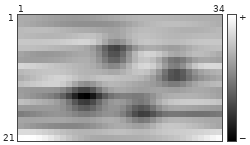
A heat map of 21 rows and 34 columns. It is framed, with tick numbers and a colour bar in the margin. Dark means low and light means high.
Most values sit high, with a long tail of low ones. No overall slope runs across the table. The grain runs across in streaks. There are four dips. The top right is the calmest part.
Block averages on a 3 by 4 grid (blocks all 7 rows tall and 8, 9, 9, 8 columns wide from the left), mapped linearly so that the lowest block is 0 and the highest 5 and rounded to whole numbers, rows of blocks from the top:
4 2 4 5 | 4 0 2 2 | 4 0 1 5
